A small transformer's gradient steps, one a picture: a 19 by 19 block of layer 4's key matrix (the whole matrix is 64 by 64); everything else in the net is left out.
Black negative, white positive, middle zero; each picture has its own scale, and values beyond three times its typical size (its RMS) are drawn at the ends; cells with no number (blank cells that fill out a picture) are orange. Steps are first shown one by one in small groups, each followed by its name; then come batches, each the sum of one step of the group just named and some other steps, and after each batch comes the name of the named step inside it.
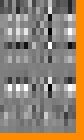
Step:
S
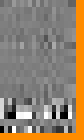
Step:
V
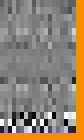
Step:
S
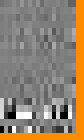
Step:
V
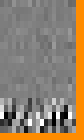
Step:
V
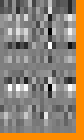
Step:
S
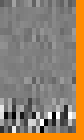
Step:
V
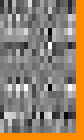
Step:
S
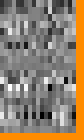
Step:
S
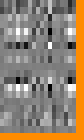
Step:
S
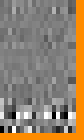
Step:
V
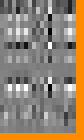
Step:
S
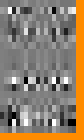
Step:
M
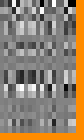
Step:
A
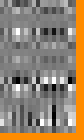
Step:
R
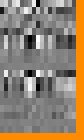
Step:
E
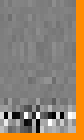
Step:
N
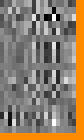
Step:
M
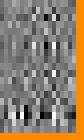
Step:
E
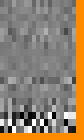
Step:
M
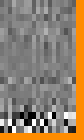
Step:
E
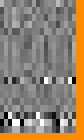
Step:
E
